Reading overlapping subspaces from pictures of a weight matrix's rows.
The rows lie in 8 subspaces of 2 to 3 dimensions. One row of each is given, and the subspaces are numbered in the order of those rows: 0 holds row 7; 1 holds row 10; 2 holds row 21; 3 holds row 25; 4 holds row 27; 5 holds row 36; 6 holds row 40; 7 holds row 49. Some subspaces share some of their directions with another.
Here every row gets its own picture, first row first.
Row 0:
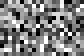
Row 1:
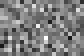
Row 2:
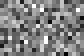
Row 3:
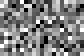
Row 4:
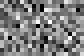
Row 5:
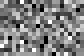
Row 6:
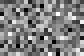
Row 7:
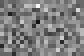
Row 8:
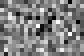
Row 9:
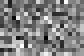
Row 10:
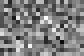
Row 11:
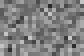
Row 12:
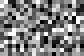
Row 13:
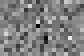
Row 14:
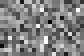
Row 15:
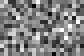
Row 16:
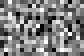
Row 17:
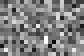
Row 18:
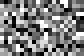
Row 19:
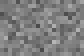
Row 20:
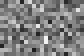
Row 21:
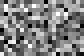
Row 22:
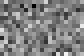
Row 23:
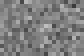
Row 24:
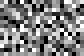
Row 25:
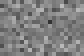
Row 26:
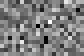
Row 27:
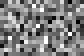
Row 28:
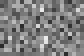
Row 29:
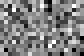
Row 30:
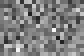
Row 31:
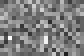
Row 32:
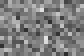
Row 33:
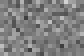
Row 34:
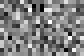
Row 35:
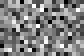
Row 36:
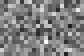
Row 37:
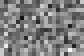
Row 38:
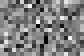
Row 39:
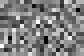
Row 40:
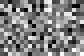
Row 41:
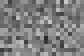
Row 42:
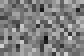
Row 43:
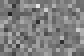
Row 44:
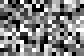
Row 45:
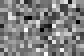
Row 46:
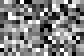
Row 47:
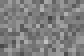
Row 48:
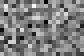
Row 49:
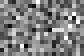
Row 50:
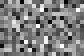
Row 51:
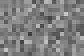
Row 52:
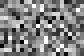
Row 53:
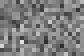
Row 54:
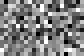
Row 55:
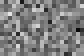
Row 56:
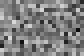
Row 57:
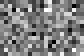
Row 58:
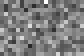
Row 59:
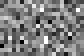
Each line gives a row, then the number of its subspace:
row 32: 1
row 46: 4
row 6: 6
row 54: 5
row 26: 2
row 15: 7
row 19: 7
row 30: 1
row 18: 3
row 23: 4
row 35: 3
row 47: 6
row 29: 6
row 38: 7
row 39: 0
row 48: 2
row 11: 5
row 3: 7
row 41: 1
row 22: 2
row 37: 5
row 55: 0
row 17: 6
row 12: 7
